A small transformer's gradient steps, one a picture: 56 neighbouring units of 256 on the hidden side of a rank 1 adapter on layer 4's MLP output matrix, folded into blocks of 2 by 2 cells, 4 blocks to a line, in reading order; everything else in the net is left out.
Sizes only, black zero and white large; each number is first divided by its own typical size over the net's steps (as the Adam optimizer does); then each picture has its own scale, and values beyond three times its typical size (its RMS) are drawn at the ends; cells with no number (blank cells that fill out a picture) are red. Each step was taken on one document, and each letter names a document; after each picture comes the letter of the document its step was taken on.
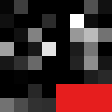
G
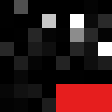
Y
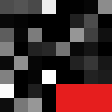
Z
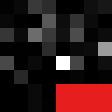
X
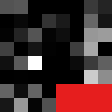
G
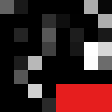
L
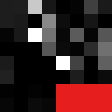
X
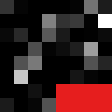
L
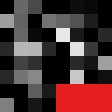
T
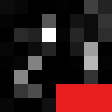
L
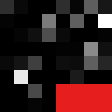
L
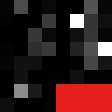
Y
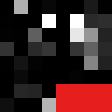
Y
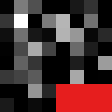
T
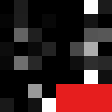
G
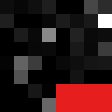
L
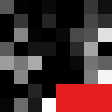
G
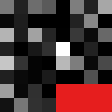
Z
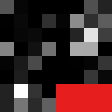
G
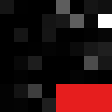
L
